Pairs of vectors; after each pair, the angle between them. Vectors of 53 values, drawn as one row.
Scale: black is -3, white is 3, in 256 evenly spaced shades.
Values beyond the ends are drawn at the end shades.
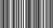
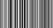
nearly opposite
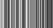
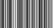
partly opposed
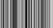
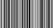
orthogonal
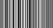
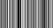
partly aligned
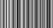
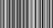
partly aligned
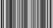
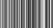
partly opposed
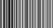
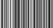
partly opposed
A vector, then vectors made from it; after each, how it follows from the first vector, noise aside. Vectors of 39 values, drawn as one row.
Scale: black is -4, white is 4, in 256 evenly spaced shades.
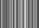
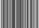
wrapped around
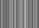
shrunk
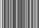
wrapped around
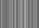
shrunk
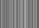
shrunk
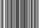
wrapped around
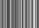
wrapped around
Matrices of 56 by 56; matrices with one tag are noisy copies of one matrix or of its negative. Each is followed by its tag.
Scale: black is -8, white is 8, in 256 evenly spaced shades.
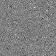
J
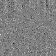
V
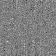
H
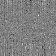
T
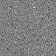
J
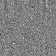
V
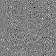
J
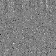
V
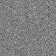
J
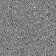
J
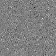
J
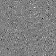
J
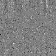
V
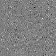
J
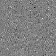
J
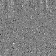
V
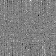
T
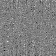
H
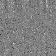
V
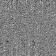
H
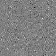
J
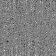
H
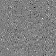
J
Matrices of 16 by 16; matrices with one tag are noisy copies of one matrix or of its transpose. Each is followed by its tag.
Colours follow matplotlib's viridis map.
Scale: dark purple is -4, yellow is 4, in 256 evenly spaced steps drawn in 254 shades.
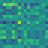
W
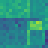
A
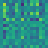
W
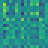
W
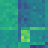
A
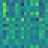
W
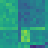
A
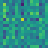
W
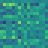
W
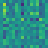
W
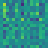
W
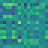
W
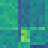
A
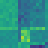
A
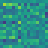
W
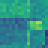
A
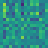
W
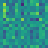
W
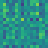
W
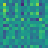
W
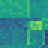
A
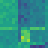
A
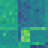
A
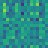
W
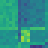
A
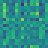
W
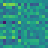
W
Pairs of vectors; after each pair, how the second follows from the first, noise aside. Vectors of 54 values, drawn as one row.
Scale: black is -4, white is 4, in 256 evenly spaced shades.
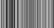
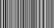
shuffled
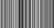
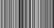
copied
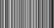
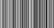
shuffled
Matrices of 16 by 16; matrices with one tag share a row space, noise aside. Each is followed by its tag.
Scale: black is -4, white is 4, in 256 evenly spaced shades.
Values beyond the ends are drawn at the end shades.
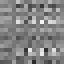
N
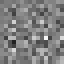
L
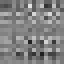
N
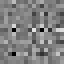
L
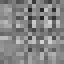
N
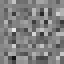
L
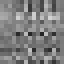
N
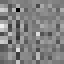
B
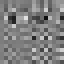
L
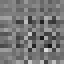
N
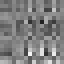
N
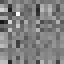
B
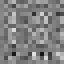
L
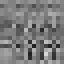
N
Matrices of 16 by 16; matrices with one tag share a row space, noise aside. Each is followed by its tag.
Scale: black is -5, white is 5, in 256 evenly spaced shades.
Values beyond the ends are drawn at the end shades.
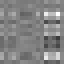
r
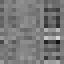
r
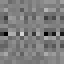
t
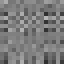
t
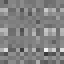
t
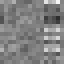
r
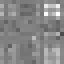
r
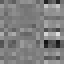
r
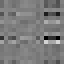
r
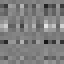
t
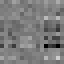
r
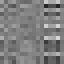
r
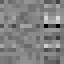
r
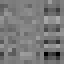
r
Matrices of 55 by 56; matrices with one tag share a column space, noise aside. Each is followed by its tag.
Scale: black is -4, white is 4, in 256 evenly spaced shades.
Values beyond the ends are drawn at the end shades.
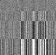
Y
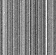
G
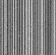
G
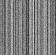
G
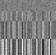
Y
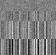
Y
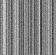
G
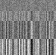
Y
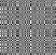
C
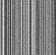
G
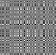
C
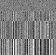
Y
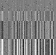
Y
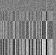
Y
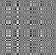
C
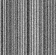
G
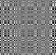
C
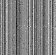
G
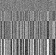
Y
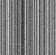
G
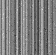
G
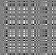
C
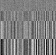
Y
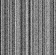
G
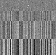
Y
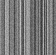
G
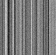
G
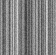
G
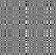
C
